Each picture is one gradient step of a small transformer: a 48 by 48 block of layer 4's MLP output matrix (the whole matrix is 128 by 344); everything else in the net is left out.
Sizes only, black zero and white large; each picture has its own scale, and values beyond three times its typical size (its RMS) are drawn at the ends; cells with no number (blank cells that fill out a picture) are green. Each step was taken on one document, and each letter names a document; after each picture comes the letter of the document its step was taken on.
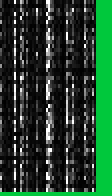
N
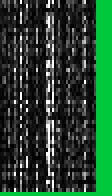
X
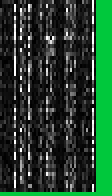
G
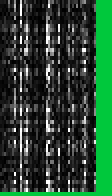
X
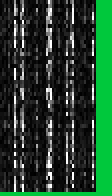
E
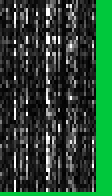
N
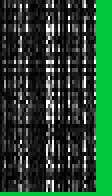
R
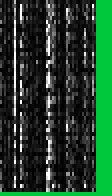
N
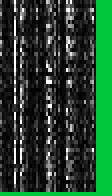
N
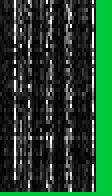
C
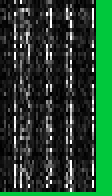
G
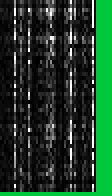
C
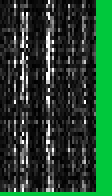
R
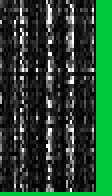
E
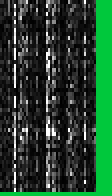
N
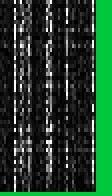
G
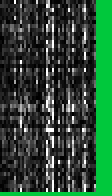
R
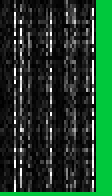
G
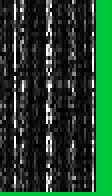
E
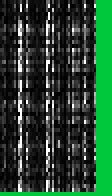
R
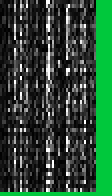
X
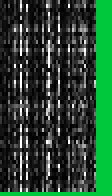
X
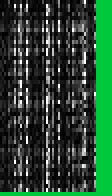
R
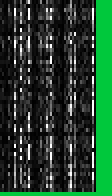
C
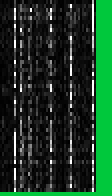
G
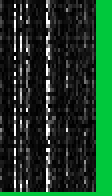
X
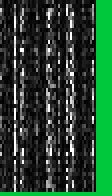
E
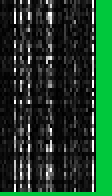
C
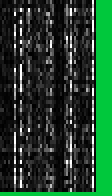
C
